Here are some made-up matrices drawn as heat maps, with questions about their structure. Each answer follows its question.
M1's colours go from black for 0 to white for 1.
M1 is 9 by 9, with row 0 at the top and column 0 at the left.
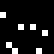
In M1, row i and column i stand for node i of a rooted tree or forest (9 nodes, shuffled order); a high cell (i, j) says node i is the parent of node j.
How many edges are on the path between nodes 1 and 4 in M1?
3
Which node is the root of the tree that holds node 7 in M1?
4
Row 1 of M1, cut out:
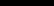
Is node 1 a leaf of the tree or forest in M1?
yes
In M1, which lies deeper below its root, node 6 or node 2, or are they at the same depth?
the same depth
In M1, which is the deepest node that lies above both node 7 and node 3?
4
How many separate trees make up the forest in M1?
2
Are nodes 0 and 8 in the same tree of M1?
yes
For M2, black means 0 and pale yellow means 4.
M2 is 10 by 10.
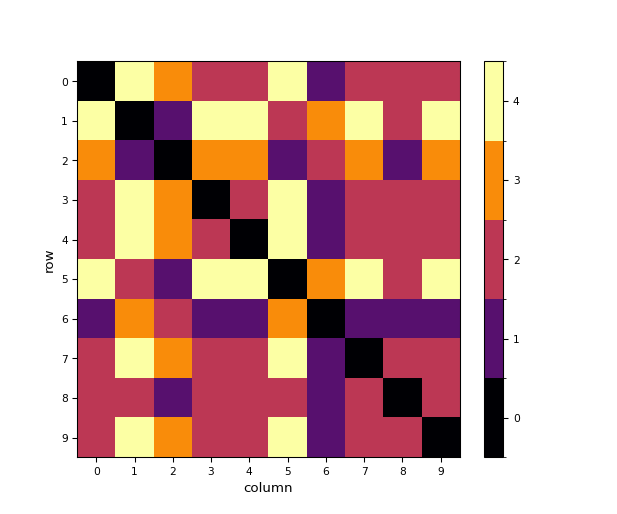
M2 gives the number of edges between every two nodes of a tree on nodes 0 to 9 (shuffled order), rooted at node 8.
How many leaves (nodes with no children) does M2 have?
7
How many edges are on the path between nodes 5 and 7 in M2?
4
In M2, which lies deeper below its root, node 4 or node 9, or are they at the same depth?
the same depth
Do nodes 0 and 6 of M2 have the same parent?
no
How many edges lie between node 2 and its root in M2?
1
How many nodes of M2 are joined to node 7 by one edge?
1
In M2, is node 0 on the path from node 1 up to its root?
no
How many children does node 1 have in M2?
0
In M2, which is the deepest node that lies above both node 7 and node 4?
6
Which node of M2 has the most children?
6
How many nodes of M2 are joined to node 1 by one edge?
1
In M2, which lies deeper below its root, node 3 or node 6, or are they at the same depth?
node 3
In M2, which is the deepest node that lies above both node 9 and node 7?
6
